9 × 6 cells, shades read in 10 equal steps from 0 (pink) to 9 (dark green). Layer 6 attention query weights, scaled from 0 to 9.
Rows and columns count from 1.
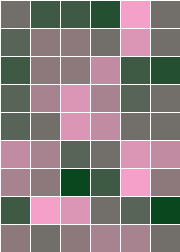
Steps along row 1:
up same up down up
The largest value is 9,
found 2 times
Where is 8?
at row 1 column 4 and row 3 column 6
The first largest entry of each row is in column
4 1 6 1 1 3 3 6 2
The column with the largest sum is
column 6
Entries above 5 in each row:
3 1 3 2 1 1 2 3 0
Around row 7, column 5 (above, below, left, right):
1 6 7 4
